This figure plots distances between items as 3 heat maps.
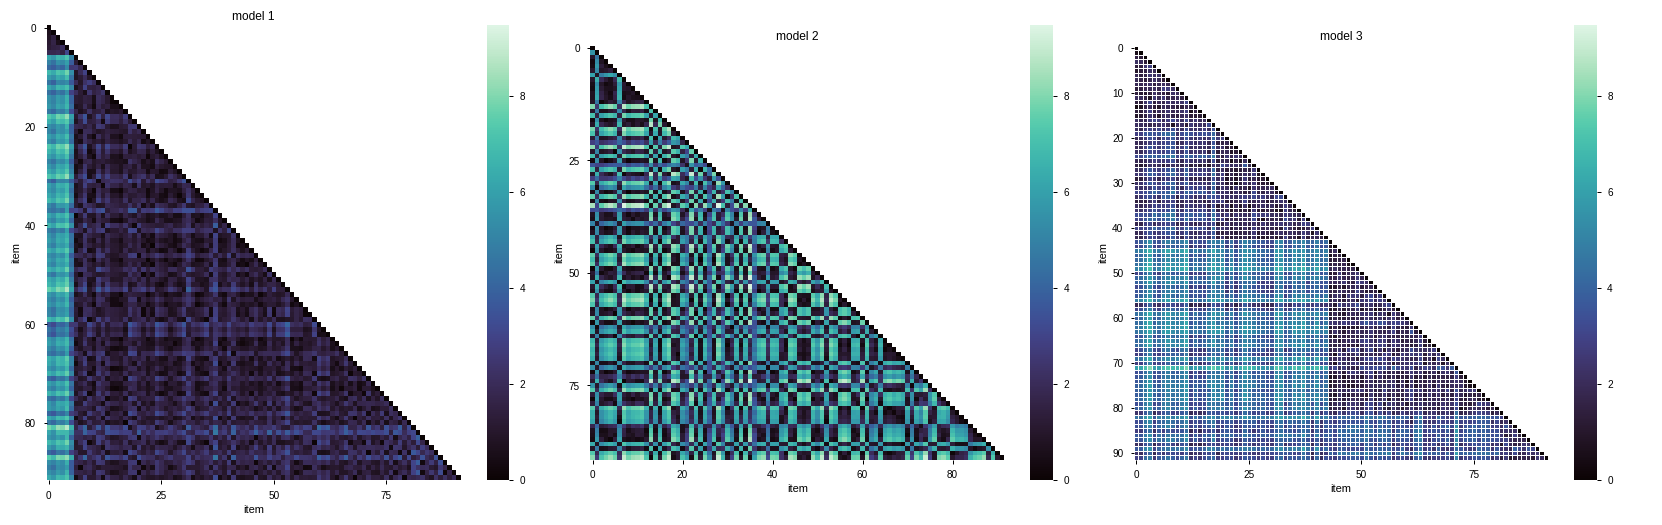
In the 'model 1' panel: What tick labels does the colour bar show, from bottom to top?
0, 2, 4, 6, 8
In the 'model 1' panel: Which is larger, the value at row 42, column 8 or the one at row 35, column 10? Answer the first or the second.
the first
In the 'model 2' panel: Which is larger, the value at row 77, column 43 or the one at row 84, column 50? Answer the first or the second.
the first
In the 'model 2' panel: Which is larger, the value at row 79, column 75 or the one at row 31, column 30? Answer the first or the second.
the first
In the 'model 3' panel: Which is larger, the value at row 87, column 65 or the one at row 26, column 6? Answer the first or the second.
the first
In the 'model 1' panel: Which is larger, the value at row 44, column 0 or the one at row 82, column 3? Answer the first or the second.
the second
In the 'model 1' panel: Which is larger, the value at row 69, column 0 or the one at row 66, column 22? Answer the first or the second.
the first
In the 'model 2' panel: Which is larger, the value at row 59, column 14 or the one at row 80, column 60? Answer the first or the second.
the first
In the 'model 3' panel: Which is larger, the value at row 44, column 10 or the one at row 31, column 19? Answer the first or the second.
the first
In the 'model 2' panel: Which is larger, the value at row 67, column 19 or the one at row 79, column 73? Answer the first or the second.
the second
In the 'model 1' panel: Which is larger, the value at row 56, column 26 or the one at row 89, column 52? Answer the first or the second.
the second
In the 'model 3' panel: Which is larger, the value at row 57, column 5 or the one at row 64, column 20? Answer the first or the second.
the second
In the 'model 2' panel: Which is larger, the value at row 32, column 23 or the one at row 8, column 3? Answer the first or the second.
the first
